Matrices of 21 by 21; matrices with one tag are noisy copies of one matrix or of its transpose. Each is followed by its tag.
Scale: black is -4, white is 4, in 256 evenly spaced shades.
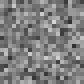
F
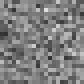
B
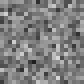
F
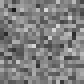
B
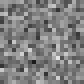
F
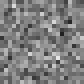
F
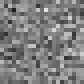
B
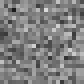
B
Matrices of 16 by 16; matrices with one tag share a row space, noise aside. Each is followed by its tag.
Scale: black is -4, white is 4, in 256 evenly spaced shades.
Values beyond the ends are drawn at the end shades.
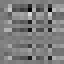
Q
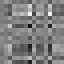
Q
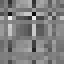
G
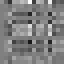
Q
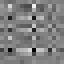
G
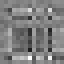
Q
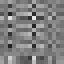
G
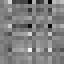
Q
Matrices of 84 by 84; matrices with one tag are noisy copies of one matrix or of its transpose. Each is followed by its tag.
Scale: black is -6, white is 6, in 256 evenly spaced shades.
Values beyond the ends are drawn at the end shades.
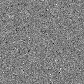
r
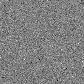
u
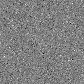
r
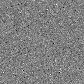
r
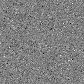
r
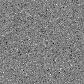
r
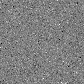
u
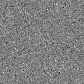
r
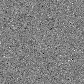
r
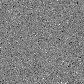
u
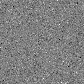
u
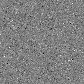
r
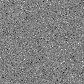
u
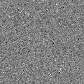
r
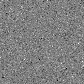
u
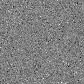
u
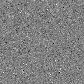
r
